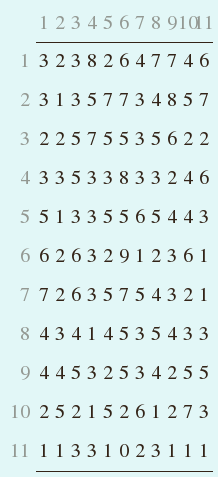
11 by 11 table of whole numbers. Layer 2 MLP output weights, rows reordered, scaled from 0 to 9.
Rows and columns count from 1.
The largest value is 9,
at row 6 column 6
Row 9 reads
4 4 5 3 2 5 3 4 2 5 5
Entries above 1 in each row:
11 10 11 11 10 9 10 10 11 9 4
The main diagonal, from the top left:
3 1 5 3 5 9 5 5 2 7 1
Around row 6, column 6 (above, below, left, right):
5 7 2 1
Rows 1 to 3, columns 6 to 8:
6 4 7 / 7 3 4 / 5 3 5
